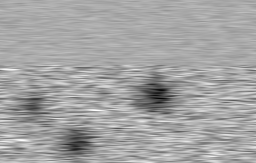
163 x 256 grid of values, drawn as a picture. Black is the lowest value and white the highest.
Neither half mirrors the other. The top part is calmer, up to a seam about 40% of the way down. Most values sit high, with a long tail of low ones. There are three dips.
